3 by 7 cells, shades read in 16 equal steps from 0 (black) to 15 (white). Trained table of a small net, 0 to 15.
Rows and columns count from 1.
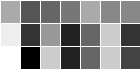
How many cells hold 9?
1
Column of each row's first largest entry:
1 1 1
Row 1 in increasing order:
5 6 7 8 8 10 10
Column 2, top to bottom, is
5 3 0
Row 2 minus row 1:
4 -2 3 -5 -4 4 -5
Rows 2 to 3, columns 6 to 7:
12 3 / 12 4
